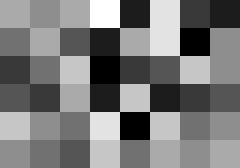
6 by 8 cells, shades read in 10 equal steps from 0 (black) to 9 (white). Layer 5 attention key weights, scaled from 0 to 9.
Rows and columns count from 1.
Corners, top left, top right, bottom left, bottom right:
6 1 5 6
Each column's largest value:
7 6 7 9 7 8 7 6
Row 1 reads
6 5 6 9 1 8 2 1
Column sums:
27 26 29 26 20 33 20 25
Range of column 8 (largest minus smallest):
5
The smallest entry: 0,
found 3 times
